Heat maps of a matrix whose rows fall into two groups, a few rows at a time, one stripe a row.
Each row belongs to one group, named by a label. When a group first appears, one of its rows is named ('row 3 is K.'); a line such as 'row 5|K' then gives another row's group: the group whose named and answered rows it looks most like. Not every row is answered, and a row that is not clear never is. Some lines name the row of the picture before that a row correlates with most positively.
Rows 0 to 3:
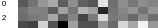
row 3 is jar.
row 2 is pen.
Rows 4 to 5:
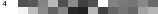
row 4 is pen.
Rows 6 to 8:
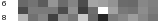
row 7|pen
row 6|pen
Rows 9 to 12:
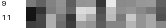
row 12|jar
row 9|pen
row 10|jar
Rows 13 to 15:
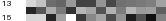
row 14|jar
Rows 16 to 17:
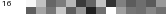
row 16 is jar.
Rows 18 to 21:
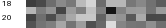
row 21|pen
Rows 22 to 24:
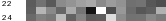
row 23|pen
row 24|pen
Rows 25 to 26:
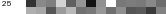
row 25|pen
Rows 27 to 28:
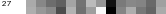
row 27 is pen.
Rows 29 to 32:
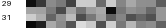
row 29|jar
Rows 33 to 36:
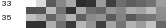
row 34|jar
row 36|jar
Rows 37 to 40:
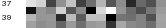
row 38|pen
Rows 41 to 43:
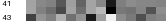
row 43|pen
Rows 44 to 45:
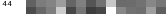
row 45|pen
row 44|pen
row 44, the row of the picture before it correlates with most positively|43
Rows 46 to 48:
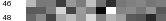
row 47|pen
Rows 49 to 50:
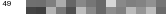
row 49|pen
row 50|jar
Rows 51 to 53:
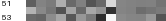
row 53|pen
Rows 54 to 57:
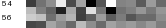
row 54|pen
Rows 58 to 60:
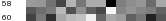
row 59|pen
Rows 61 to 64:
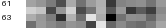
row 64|pen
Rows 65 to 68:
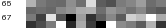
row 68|pen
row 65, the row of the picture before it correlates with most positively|63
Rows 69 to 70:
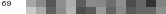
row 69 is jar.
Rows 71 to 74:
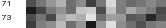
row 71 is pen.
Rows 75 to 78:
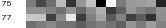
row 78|jar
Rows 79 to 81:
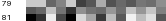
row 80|jar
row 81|jar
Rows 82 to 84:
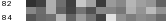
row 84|pen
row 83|jar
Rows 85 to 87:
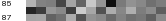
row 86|jar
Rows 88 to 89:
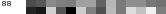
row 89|jar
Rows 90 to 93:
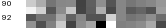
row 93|pen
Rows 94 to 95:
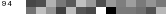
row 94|jar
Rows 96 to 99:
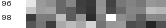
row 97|jar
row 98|pen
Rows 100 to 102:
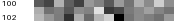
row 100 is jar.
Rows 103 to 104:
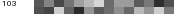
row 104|jar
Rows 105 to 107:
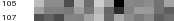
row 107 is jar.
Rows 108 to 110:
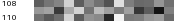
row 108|pen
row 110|pen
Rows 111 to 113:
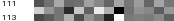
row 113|pen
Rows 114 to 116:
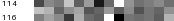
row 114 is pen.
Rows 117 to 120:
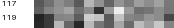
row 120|jar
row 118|pen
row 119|jar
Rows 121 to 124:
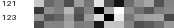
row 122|pen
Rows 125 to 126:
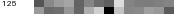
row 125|pen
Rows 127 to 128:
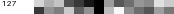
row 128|pen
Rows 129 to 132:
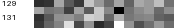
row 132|pen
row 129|jar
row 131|jar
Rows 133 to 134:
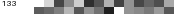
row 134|pen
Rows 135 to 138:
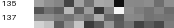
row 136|pen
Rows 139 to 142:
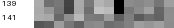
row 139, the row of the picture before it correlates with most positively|135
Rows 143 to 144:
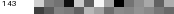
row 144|jar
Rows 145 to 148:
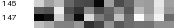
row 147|jar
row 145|jar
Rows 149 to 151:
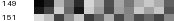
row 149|jar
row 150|jar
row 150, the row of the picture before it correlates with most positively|147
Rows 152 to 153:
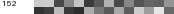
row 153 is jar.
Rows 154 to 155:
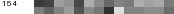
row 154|jar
